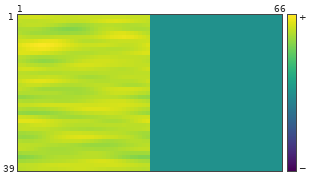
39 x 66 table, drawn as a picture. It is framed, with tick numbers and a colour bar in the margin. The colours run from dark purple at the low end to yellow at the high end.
It is made of 1 by 2 panels. Panel 1,1: very high, streaked across, faint in contrast. Panel 1,2: middling, flat.
